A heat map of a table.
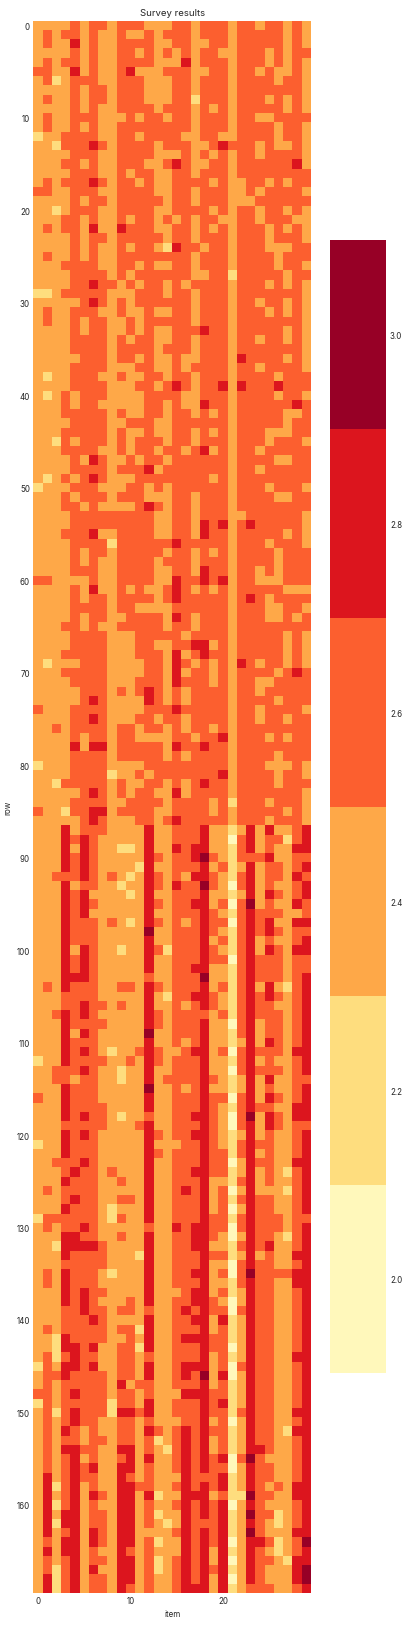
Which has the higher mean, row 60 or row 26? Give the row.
60
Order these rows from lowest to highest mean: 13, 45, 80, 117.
80, 45, 13, 117
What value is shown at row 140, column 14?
2.4
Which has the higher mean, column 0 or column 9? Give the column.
9
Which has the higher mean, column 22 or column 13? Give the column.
22
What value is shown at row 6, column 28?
2.6
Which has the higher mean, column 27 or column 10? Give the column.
10
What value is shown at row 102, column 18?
2.8
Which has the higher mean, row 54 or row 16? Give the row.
54
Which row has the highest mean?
163
